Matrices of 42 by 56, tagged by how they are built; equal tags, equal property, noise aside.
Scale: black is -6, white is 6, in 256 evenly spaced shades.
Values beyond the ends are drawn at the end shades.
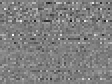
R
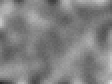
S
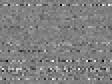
R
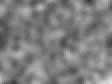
S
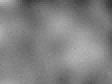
S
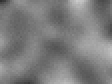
S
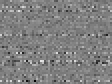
R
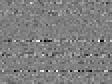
R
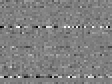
R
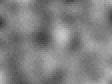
S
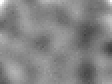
S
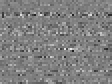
R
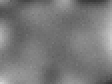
S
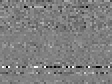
R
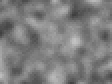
S
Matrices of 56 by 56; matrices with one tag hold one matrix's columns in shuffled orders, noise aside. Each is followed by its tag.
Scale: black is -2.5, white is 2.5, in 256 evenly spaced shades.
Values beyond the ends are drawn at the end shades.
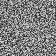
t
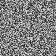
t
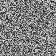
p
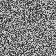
t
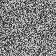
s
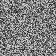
s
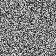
t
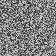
s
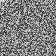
p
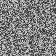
s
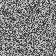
s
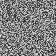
t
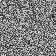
t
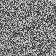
p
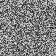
p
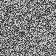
p
